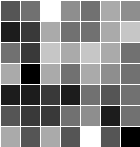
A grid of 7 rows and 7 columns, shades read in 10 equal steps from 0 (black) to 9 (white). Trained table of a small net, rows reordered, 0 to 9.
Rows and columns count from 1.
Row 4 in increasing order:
0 4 4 5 6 6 6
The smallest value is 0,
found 2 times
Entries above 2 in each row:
7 5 6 6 3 4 6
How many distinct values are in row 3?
4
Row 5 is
1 1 2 1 4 3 4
